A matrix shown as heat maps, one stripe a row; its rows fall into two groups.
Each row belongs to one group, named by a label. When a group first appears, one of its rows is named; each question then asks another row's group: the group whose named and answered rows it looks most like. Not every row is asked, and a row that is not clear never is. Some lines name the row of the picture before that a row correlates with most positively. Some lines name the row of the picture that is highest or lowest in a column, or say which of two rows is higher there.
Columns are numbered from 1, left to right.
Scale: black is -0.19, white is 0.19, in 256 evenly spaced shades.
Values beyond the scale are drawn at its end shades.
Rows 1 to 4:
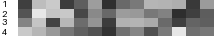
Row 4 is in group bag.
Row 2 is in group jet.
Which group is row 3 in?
jet
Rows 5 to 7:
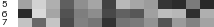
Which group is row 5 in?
jet
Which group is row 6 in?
bag
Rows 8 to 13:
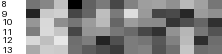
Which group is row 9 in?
jet
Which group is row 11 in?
bag
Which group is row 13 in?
bag
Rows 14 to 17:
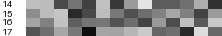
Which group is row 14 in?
jet
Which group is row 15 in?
bag
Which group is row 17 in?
jet
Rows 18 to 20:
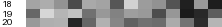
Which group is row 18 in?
jet
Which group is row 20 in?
bag
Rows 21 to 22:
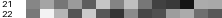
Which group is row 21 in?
jet
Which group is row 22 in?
bag
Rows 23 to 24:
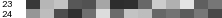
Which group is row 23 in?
bag
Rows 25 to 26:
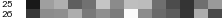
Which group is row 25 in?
jet
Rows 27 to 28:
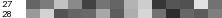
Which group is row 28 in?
jet
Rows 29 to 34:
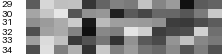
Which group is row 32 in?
jet
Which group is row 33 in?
bag
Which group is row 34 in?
jet
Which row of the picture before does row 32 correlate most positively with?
27
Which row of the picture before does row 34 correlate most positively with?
28
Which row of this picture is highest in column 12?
33
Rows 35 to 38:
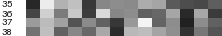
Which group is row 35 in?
jet
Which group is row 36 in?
jet
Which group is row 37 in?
jet
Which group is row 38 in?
jet
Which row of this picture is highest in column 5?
37
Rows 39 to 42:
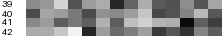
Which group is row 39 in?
bag
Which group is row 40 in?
jet
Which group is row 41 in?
jet
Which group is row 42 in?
jet
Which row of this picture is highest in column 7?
40
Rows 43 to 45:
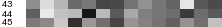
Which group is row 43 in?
bag
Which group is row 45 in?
bag
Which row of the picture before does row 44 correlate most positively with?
42
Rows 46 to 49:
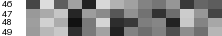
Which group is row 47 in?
bag
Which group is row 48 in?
bag
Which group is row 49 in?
bag
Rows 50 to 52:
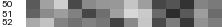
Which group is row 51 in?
jet
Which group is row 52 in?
jet
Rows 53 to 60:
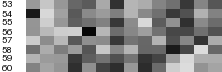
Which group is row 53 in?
jet
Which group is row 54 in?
jet
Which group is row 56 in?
jet
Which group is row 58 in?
jet
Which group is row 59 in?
bag
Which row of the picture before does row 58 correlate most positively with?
51
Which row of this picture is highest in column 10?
57
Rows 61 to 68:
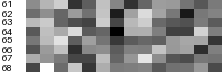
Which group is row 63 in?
jet
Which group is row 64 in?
jet
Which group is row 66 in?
bag
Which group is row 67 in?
jet
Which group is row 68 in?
jet
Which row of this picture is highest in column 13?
64
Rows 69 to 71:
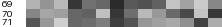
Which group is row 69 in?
bag
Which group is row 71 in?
bag
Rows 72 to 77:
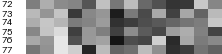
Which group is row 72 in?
jet
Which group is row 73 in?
bag
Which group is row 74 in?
bag
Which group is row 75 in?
bag
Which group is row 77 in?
jet
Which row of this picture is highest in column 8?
72
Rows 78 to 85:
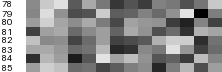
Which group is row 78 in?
bag
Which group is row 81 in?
jet
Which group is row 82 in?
bag
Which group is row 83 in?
bag
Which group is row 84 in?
jet
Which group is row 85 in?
bag
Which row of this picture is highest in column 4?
80
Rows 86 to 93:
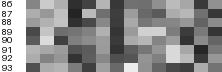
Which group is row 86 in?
bag
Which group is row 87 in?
bag
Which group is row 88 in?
bag
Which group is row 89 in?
jet
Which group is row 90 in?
jet
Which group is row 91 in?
bag
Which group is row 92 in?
bag
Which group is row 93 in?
jet
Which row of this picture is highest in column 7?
93
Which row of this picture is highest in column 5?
87
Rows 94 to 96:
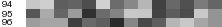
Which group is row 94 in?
jet
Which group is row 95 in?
jet
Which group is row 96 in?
bag
